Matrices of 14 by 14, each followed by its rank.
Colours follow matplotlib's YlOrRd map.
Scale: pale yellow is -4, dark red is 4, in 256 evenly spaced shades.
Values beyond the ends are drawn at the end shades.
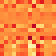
two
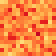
full rank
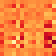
two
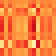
one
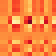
one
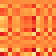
one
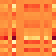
one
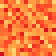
full rank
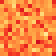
full rank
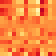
two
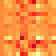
two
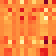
two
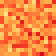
full rank
